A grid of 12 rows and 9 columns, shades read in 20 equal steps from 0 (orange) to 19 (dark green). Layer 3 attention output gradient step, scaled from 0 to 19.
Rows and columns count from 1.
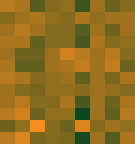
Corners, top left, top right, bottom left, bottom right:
5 9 5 6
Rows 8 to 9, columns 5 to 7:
8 9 7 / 6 14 7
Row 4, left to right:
6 6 12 9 9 14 6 9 8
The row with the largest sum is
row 1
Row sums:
83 67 75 79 65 69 70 75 74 78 65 80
